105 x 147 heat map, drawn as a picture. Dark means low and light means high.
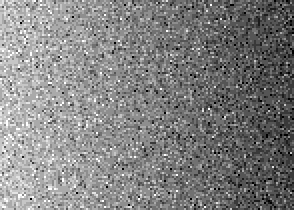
No single row or column stands out from its neighbours. There is an overall slope up to the left. No regular stripes run through it. The grain is fine, like static.
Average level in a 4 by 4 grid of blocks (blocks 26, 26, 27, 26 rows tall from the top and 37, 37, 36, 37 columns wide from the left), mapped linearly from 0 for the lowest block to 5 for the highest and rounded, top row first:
5320 / 5320 / 5320 / 5320
